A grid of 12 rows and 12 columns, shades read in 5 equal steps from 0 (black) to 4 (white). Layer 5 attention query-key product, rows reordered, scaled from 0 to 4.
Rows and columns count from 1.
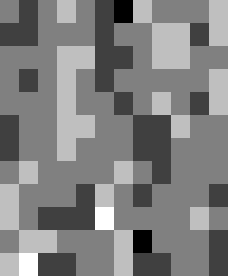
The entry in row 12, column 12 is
1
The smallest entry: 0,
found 2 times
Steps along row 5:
same same up down same down up up down down up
